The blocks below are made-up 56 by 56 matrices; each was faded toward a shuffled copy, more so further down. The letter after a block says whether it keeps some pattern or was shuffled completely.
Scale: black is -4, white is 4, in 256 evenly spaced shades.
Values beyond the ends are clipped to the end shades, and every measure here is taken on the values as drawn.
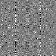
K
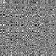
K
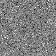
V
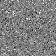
V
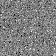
V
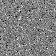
V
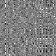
K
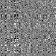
K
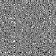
K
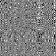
K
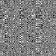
K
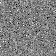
V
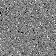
V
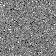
V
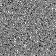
V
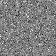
V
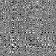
K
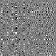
K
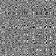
K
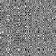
K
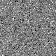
V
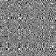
K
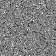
V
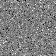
V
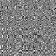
K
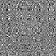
K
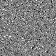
V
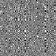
K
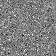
V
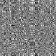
K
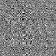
K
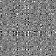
K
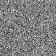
V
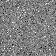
V
